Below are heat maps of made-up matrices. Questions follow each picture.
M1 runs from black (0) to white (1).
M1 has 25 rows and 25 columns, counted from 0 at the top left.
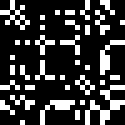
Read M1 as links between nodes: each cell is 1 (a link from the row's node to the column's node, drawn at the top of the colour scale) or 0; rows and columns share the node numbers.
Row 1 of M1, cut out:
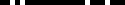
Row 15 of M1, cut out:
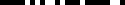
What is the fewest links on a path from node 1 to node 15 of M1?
3
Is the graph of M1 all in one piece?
yes
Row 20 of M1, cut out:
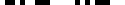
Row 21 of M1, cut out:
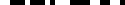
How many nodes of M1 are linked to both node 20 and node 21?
8
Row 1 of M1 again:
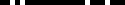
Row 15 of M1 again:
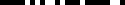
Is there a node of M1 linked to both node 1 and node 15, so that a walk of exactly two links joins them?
no
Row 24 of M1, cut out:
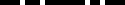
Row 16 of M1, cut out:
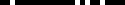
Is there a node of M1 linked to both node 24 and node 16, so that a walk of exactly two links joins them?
yes
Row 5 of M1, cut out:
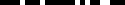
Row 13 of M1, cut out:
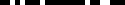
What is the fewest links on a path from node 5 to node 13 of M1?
2
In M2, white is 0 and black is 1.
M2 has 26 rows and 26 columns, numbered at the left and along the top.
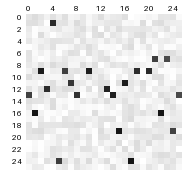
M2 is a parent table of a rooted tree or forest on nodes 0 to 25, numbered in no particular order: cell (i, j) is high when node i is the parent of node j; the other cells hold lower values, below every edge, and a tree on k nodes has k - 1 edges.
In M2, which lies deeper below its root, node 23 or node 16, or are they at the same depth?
node 23
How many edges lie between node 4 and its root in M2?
3
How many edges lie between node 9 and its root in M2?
0
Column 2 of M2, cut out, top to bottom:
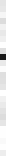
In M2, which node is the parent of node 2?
9
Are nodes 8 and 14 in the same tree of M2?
yes
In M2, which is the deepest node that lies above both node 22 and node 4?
16
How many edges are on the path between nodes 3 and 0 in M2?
3
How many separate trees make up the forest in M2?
4
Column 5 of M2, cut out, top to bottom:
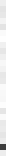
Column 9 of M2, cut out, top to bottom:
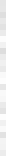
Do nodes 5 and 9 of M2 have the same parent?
no
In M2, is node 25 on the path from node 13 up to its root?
no
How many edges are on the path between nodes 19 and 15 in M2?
1
